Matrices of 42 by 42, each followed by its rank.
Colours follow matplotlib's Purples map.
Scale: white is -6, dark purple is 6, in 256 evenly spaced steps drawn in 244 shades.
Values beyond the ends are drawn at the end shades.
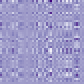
two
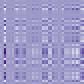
one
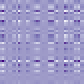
one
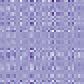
two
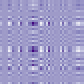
one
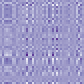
two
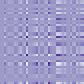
one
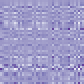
two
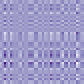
one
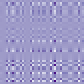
one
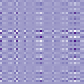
one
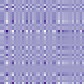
one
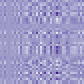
two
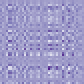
two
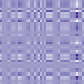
one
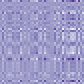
two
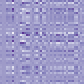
two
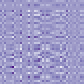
two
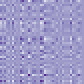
two
